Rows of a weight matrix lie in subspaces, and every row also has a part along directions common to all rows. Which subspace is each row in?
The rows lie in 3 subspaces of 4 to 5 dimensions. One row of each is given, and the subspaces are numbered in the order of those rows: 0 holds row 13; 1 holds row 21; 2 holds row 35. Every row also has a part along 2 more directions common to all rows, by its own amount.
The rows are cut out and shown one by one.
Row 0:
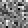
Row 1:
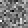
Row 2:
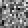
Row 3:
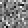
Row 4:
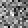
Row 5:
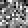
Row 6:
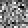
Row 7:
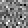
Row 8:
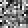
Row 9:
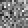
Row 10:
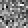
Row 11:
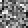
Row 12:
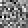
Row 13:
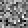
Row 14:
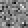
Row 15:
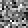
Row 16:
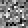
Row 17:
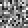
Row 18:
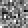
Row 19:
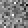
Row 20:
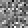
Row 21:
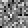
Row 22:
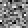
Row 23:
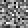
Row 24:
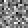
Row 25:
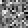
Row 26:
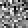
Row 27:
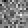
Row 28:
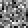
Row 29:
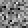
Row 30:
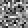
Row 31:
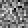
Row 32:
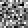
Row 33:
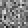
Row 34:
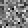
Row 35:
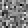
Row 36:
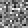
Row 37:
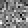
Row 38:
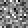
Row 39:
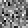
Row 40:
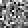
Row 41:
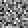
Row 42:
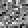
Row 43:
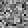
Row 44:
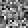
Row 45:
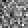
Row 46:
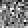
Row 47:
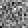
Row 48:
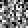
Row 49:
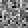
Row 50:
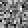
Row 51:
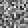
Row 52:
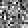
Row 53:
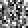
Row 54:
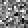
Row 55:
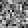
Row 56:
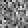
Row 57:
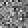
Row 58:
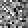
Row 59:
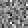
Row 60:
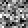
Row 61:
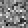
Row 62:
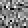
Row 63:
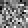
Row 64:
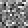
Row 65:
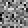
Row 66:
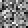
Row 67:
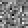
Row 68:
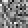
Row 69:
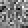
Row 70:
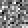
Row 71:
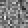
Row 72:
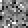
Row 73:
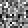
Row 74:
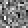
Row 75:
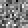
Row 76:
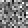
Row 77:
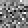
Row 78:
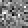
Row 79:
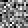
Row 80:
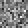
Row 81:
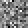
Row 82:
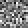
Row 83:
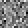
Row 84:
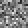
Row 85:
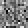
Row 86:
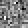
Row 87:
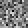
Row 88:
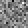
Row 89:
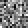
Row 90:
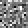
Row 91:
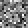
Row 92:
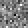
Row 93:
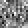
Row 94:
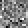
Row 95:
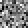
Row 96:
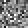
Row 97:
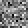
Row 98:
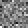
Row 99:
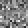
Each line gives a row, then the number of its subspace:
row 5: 0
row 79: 1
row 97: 1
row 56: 1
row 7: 2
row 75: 0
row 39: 1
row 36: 2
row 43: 0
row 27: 1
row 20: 1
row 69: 2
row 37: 0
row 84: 0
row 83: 1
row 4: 1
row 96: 0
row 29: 2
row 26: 1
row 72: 2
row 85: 0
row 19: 1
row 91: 0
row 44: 2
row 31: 1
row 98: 1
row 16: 0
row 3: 2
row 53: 2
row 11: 2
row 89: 1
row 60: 0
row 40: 2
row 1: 0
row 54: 0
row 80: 0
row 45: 1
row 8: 0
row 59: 1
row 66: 2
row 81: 1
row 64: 2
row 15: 2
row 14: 2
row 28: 2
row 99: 2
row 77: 0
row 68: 1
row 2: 2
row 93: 0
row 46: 2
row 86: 2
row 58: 1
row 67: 0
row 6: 2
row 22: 0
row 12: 2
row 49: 2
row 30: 0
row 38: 1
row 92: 2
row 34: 0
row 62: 2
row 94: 2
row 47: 1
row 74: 2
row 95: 2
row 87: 0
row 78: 2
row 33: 2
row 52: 2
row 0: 2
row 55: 0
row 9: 1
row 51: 1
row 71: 2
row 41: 0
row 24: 0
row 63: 0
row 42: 0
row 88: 1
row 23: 0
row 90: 0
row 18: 2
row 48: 2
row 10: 2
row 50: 0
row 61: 0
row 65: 1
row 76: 1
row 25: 2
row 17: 1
